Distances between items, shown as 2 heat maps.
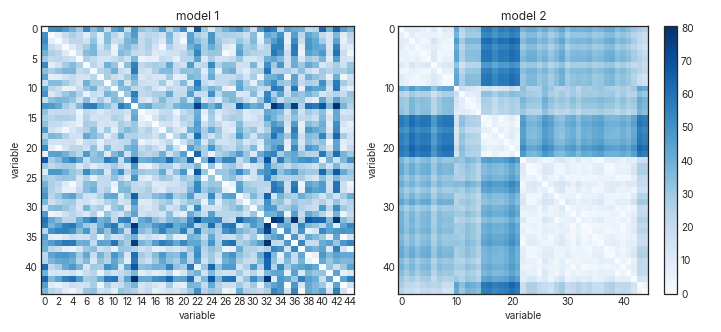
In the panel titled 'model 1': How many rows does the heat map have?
45
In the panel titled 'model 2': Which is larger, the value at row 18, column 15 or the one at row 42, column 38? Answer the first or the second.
the second
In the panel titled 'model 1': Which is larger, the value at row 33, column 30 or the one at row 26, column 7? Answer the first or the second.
the first
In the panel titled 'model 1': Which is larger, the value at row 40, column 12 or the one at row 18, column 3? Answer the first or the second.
the first
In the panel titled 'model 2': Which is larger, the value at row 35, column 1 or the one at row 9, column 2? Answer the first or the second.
the first
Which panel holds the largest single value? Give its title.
model 1
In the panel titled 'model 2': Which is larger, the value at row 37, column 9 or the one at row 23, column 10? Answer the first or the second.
the first
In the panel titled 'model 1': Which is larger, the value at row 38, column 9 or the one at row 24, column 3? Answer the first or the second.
the second
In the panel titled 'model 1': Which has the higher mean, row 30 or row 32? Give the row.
32
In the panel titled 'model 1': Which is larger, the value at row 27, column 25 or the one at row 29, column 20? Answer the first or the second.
the first
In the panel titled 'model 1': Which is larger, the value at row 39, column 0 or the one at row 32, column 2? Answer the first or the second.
the second
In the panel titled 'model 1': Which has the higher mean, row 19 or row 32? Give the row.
32
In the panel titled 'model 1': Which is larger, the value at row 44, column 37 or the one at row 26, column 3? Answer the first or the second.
the second
